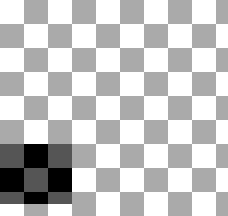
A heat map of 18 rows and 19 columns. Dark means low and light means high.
Odd patch: lower, in the bottom left. Average level on the scale: 80%. Ninth with the lowest average: bottom left.
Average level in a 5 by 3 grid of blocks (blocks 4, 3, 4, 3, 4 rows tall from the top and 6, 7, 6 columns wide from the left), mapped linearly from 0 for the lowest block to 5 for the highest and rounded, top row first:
555 / 555 / 555 / 155 / 055
